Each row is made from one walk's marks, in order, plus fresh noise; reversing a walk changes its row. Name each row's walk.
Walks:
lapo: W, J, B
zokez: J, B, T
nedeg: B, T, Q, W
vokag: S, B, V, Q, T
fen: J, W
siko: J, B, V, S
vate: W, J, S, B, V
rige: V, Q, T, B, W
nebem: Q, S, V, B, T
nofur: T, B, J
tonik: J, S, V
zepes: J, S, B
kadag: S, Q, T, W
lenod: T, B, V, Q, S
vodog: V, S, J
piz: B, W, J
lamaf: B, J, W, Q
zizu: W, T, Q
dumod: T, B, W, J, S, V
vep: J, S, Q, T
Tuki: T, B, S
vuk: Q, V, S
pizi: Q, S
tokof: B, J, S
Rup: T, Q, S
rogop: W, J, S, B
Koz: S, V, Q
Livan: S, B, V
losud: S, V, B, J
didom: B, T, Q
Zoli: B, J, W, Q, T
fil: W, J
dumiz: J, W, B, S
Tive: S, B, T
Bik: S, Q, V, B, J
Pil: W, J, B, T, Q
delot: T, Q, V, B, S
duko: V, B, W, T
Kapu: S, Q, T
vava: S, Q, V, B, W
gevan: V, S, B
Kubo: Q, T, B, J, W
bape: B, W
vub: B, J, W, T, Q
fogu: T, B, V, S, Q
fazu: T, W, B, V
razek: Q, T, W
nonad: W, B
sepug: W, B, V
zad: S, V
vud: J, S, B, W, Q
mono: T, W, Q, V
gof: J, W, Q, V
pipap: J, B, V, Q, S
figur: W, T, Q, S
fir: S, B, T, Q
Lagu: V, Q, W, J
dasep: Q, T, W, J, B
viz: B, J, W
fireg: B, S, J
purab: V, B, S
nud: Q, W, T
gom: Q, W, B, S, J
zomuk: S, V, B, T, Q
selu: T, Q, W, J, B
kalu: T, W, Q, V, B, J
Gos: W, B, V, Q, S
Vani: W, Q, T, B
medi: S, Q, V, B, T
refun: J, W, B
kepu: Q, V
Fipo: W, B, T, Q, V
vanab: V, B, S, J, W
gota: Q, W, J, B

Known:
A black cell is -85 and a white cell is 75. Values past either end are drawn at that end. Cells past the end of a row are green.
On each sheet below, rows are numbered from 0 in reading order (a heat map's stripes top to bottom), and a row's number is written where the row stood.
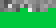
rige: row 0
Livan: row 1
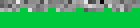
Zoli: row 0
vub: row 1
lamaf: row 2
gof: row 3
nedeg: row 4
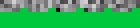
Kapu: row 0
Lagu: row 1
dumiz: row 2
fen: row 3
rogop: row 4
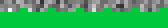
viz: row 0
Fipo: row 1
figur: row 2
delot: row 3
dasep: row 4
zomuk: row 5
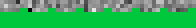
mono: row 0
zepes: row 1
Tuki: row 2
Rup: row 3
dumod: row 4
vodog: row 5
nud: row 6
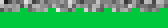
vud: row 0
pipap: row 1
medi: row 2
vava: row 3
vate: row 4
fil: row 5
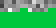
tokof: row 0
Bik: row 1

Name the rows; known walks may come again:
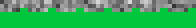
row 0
kadag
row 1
vodog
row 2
lenod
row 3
Kapu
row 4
duko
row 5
piz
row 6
Vani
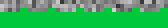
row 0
Koz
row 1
zokez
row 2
tonik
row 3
nedeg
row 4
Tive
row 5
fil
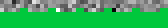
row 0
vate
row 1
losud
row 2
vokag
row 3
selu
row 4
gevan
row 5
fazu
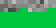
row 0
nud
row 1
lamaf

